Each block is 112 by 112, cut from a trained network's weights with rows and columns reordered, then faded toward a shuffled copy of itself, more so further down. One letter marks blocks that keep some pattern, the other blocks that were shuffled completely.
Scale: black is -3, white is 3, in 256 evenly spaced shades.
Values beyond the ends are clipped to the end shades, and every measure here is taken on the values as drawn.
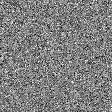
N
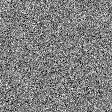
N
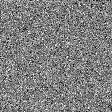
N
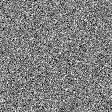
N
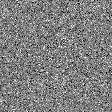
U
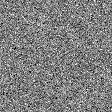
N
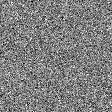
N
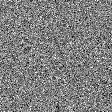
N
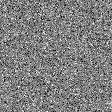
N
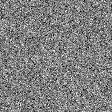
N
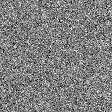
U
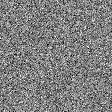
N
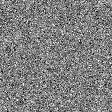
N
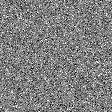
N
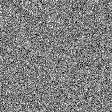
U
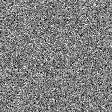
U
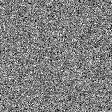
N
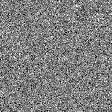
U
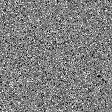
U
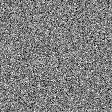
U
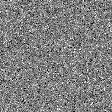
U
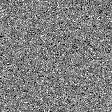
U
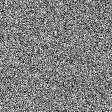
N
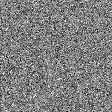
N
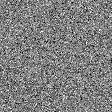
N
